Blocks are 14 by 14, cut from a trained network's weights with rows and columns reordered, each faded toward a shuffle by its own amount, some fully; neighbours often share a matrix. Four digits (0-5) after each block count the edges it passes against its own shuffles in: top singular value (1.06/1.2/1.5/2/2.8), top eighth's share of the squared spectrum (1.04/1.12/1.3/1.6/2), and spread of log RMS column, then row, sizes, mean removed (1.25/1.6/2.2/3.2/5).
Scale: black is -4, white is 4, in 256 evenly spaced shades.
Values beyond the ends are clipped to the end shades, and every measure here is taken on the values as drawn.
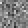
0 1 1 0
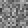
2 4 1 0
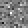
0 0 0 0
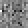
2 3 0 1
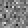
1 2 0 0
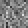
2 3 0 0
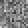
0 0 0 0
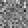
2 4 1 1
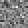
1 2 0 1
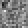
2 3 1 0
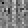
2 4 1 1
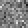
0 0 0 0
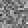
0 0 0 0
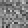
1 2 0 1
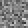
1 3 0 0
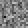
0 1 0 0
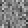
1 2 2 0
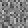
2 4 0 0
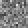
1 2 0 0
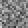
1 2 0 0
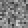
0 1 0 0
